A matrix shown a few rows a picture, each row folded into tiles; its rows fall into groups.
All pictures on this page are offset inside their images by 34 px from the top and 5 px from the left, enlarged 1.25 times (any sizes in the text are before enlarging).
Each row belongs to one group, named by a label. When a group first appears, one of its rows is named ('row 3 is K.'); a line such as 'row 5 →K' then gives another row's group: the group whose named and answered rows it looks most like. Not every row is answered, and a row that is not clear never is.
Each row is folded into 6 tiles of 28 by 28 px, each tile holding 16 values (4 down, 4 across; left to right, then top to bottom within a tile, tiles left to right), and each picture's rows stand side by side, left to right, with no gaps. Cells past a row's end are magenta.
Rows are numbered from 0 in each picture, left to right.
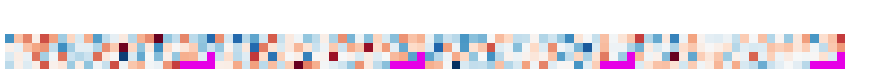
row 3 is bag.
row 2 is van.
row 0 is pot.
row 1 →bag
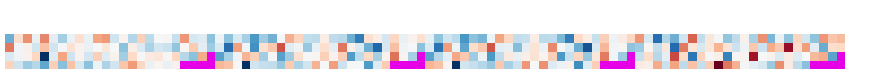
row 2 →van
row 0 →pot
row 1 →van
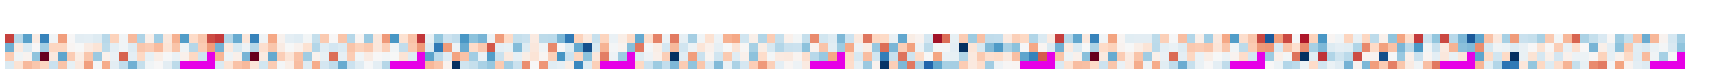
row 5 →bag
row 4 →pot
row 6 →pot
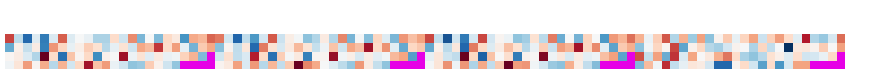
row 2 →bag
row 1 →bag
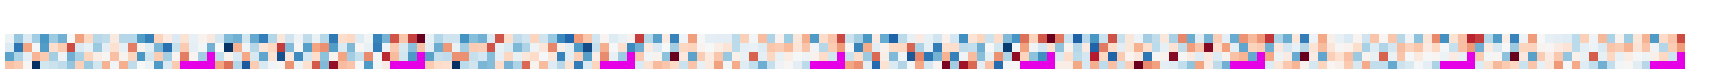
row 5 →bag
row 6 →bag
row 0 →van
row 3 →bag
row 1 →van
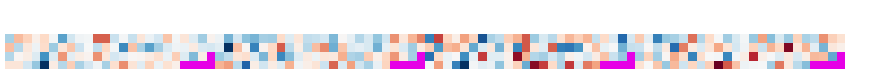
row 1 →van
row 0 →pot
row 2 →pot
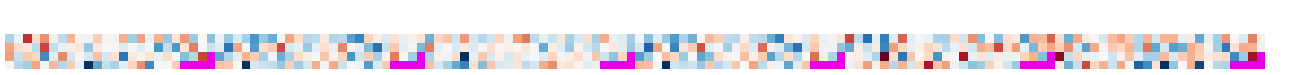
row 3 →van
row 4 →bag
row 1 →van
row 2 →pot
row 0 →pot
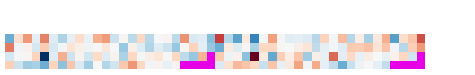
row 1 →bag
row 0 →pot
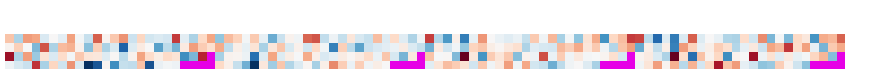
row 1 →pot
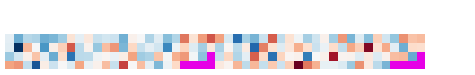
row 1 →bag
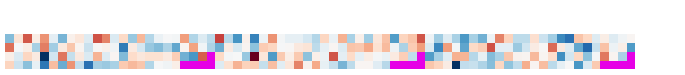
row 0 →pot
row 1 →bag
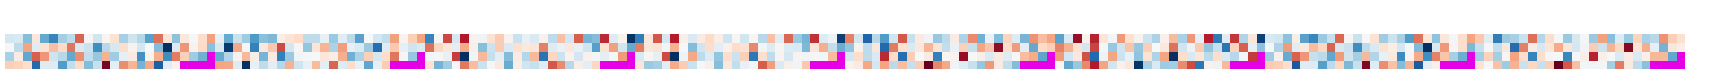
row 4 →bag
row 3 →pot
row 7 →bag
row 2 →pot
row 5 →pot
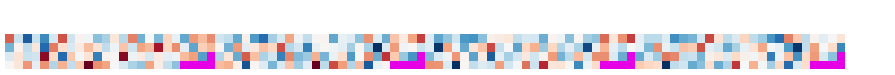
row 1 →van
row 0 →bag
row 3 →van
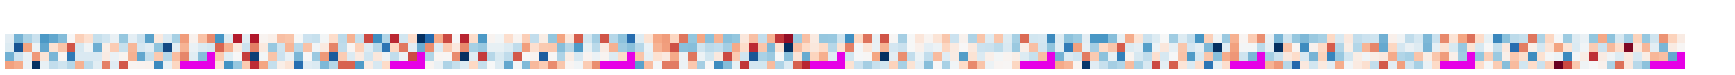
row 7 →bag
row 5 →van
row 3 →pot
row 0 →van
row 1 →pot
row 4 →pot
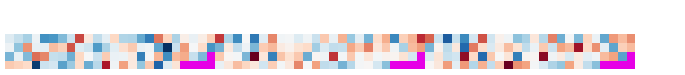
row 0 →van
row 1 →bag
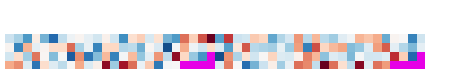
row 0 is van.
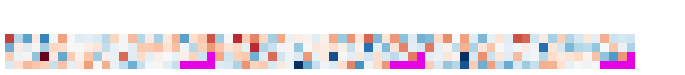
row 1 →pot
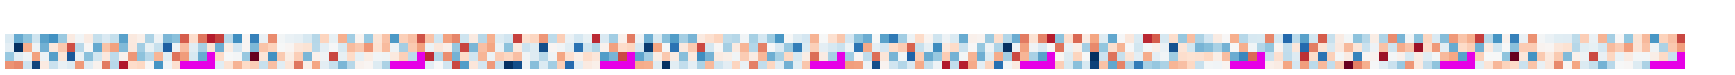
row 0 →van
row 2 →pot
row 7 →bag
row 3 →van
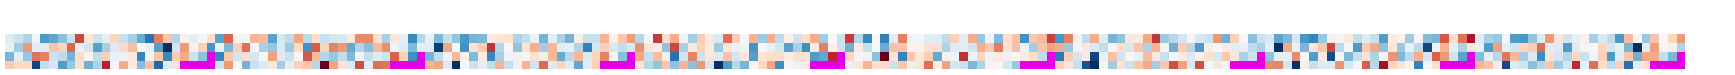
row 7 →van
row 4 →bag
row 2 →van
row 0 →van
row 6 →van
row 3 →pot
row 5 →pot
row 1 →pot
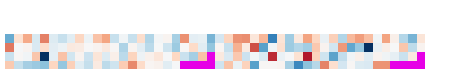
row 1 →pot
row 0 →pot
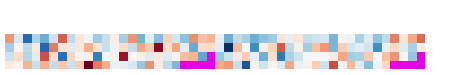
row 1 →van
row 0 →bag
